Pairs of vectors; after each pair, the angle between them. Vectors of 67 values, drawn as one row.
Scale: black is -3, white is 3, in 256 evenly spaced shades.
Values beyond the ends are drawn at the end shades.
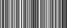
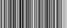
nearly opposite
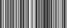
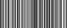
orthogonal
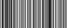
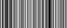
nearly parallel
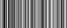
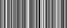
orthogonal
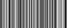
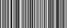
partly opposed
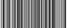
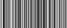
partly aligned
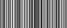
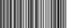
orthogonal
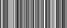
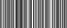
partly aligned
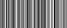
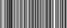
partly opposed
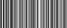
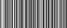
partly aligned
